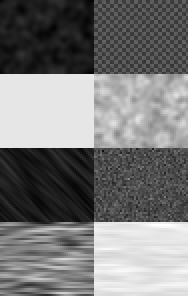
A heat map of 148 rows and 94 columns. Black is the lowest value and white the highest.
It is made of 4 by 2 panels. Panel 1,1: very low, blotchy, faint in contrast. Panel 1,2: low, checkered. Panel 2,1: very high, flat. Panel 2,2: high, blotchy. Panel 3,1: very low, slanting down to the right, faint in contrast. Panel 3,2: low, fine-grained. Panel 4,1: middling, streaked across, strong in contrast. Panel 4,2: very high, streaked across, faint in contrast.
